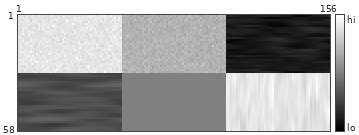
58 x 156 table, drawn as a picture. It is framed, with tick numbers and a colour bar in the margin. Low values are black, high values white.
It is made of 2 by 3 panels. Panel 1,1: very high, fine-grained, faint in contrast. Panel 1,2: high, fine-grained, faint in contrast. Panel 1,3: very low, streaked across, faint in contrast. Panel 2,1: low, streaked across, faint in contrast. Panel 2,2: middling, flat. Panel 2,3: very high, streaked downward, faint in contrast.
